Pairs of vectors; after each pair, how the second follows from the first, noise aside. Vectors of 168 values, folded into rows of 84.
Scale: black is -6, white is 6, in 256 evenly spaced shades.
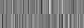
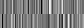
scaled up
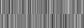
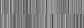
sign-scrambled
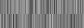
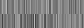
shuffled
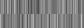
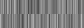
copied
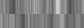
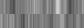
copied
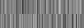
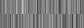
sign-scrambled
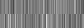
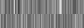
shuffled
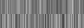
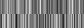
scaled up
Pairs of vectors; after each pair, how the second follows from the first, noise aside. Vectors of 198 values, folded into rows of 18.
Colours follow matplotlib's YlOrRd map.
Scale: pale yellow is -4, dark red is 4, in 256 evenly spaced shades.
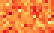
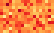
negated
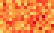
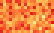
negated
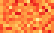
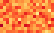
wrapped around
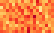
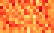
negated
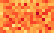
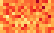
wrapped around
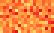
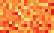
wrapped around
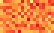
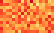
negated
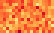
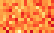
negated
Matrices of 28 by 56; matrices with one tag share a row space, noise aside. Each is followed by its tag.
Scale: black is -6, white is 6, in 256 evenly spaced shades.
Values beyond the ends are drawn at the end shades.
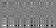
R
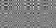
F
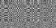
F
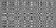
R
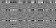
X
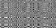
F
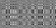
X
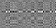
X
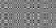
F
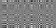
R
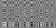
R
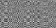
F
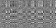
X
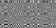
F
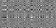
R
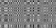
F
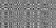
F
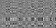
X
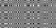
F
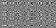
R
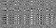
R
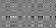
X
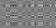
X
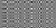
R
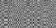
F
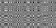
F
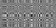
R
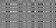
X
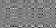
X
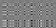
R
